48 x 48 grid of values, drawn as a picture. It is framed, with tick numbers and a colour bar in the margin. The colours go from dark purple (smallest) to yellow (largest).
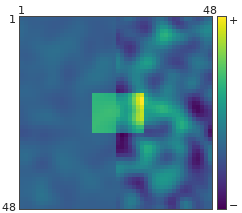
Odd patch: higher, in the centre. Roughest part: centre. Seam: vertical, 50% of the way across, the left part calmer. Grain: blotchy. Ninth with the highest average: centre.
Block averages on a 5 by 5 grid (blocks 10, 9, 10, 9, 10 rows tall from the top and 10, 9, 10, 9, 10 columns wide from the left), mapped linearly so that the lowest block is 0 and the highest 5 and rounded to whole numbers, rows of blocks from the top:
11021 | 11121 | 11541 | 11020 | 11110
